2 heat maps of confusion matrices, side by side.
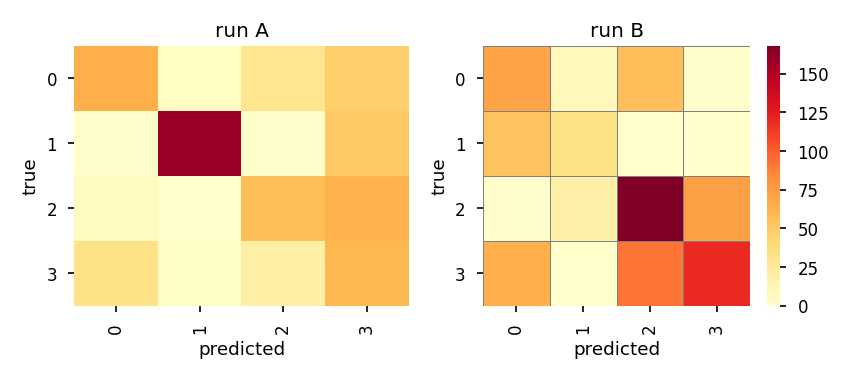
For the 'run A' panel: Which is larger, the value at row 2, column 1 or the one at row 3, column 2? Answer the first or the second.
the second
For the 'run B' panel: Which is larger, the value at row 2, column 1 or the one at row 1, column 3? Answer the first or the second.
the first
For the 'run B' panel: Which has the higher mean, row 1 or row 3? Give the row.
3
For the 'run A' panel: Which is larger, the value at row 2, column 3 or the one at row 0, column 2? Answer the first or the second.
the first
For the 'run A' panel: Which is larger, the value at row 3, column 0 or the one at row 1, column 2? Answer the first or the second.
the first
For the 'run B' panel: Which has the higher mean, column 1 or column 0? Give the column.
0
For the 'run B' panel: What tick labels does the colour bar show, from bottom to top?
0, 25, 50, 75, 100, 125, 150
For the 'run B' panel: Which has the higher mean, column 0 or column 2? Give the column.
2
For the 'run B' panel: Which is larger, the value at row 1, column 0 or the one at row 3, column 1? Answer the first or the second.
the first
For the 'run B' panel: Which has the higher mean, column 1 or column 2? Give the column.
2
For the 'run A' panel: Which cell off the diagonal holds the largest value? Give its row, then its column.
2, 3
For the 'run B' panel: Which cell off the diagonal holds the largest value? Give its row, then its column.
3, 2
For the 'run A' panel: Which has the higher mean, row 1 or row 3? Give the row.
1
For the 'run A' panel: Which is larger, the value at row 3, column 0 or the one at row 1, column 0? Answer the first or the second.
the first
